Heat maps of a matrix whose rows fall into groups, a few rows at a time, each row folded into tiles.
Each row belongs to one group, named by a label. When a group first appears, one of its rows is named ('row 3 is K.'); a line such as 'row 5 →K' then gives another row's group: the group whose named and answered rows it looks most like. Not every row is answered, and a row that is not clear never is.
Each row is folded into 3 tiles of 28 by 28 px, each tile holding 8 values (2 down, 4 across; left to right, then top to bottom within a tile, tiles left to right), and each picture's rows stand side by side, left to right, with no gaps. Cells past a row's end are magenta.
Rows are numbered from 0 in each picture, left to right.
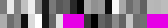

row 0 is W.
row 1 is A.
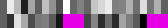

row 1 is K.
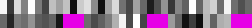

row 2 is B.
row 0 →A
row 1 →W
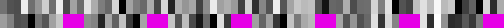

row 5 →A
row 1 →A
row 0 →B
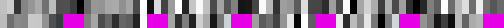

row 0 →W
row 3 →W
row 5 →B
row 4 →W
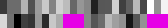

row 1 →A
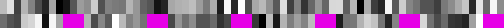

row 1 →W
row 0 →W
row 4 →A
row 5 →B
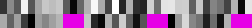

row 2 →A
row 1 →A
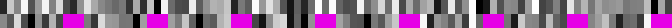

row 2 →B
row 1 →A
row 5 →W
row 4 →B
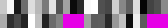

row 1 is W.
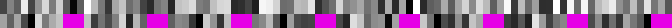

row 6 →A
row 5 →B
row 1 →W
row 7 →K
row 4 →A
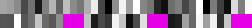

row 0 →A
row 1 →W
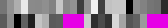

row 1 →W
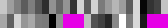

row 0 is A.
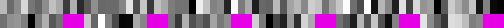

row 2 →A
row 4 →A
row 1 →B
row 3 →B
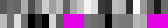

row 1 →W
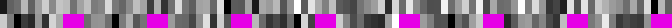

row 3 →B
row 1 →K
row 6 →A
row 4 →B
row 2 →W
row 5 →B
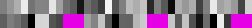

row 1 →B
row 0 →K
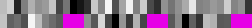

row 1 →B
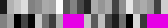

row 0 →K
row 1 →B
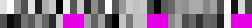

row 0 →A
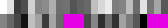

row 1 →K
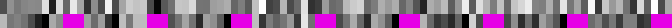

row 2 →K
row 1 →B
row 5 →B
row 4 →K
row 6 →K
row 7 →A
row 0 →B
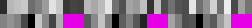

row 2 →B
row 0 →K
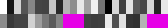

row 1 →A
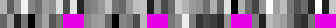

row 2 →K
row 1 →K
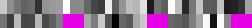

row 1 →B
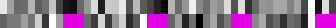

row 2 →K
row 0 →W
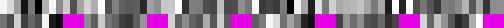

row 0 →A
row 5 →B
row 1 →A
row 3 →A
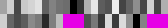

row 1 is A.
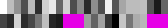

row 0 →A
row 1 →B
